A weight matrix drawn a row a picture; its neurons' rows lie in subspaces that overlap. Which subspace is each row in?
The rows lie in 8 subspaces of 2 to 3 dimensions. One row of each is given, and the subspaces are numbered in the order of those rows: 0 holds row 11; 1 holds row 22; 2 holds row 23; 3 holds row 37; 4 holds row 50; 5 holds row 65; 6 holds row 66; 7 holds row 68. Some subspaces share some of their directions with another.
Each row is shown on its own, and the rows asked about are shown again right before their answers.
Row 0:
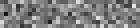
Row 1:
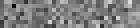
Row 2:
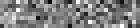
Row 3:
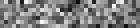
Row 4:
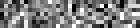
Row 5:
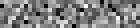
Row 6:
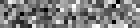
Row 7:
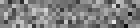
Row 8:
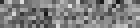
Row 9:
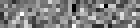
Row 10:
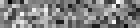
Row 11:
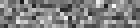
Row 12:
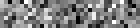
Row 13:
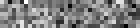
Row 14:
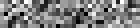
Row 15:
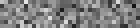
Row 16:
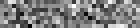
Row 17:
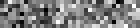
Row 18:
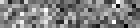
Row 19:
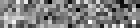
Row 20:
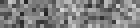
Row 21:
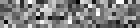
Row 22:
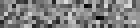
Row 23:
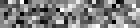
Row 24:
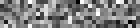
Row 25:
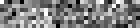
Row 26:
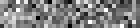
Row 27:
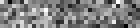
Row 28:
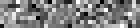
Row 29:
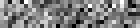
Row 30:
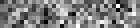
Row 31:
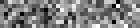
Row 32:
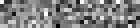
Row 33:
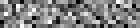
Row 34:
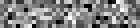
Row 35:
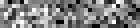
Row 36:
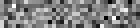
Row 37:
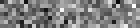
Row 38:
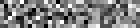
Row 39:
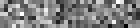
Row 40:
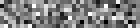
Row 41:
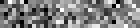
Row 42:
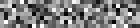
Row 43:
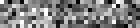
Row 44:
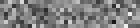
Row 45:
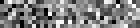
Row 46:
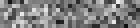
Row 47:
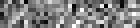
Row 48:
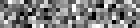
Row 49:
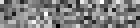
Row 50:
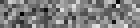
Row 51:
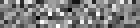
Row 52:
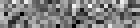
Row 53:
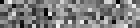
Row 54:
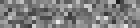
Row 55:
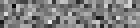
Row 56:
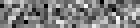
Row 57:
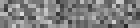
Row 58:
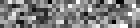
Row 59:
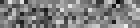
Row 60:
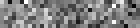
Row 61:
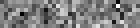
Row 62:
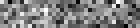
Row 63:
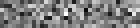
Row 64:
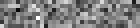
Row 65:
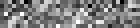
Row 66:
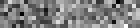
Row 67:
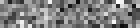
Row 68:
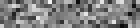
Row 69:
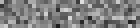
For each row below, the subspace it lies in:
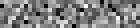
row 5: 3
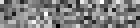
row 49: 0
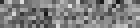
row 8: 0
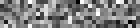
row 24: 2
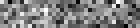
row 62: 2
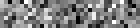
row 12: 5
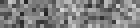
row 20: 1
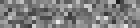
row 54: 1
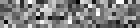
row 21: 2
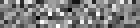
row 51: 2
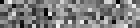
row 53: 2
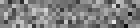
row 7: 6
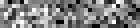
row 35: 3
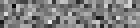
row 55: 1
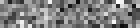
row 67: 7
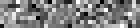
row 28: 7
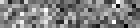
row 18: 4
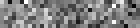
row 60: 5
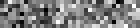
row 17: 6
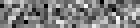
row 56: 3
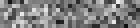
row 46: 3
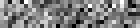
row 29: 5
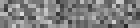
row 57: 6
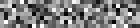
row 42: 6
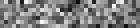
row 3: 2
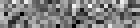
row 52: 5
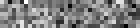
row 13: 4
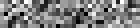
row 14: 5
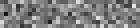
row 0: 1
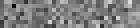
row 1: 1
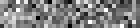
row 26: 7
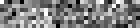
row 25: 0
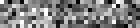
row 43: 0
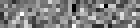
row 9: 5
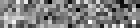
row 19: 7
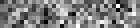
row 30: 4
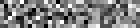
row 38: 6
